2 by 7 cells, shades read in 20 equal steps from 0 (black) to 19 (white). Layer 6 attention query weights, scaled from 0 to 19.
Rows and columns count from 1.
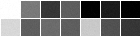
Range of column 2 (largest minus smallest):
2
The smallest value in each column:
16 7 4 7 0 2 0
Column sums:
35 16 12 14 15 8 4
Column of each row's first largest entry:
1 1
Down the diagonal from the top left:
19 7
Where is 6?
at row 2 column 6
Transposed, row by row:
19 16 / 9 7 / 4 8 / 7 7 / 0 15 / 2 6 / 0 4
